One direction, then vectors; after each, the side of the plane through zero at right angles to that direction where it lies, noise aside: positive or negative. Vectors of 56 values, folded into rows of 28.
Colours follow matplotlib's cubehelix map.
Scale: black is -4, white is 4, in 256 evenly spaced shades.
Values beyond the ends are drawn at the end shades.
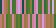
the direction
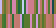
negative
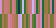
negative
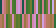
positive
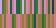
negative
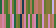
positive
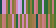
positive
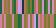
positive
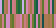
negative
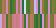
positive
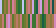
negative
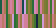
positive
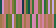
positive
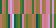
positive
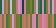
positive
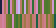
positive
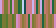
negative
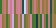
positive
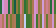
positive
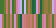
positive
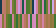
positive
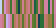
negative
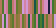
negative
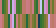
negative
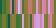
positive
